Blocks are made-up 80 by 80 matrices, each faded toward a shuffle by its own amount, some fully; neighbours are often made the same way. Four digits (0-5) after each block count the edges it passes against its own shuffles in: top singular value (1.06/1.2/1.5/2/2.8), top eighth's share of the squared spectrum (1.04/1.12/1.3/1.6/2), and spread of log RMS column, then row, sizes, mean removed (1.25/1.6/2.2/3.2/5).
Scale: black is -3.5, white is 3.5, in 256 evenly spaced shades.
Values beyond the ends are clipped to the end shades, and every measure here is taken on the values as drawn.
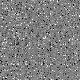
3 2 1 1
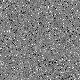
2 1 0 0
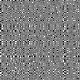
5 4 3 3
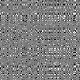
5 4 3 3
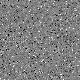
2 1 0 0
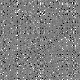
4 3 2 2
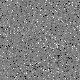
2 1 0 0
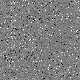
3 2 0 0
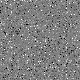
2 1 0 0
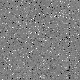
3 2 1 0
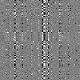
5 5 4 2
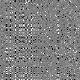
5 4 3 2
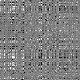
5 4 3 3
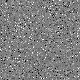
3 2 0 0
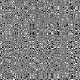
5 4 3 3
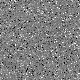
1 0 0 0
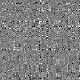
4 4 2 3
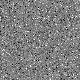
1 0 0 0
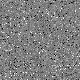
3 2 0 0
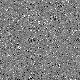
3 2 1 1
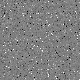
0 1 1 0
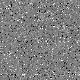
1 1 0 1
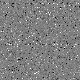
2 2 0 1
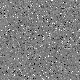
0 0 0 0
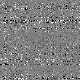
2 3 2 4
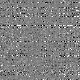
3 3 2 3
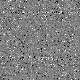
1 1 0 2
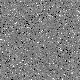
0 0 0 0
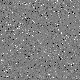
0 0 0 0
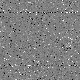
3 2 0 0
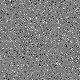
0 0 0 0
